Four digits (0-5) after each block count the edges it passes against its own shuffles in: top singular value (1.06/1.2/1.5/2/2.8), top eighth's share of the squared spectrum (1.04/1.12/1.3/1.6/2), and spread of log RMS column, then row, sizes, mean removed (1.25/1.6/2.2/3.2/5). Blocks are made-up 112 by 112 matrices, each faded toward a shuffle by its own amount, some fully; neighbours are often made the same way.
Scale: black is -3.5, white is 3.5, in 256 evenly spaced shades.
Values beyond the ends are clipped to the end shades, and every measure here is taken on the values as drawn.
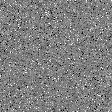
2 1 0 0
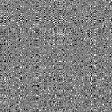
5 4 3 3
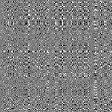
5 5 4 4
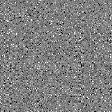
4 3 2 2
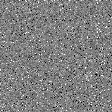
3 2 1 1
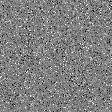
3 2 0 0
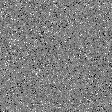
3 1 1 0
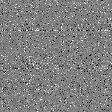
4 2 0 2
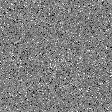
0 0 0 0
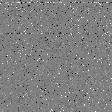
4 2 0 1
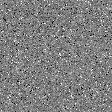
0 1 0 1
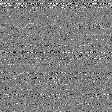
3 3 0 4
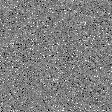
0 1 0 1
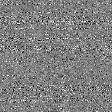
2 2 0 4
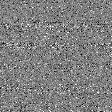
1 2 0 3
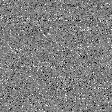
1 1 0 2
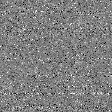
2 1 0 2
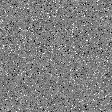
0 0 0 1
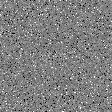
0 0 0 0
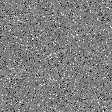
0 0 0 0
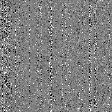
2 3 4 0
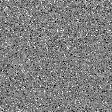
2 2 0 2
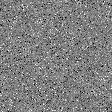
0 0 0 0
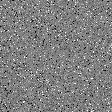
2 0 0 0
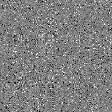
4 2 1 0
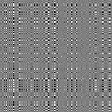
5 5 5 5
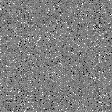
4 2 1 1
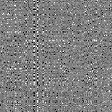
5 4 3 2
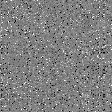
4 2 1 0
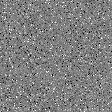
3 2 1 0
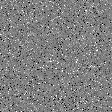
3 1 0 0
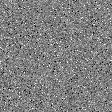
0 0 0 0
